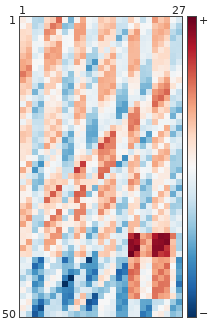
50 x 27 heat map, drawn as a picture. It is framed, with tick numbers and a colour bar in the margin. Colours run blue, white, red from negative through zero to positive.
An odd patch, higher than its surroundings, sits in the bottom right. Stripes running up and down repeat 6 times from left to right. The ninth with the highest average is the bottom right. A horizontal seam about 80% of the way down splits the table, and the top part is higher.
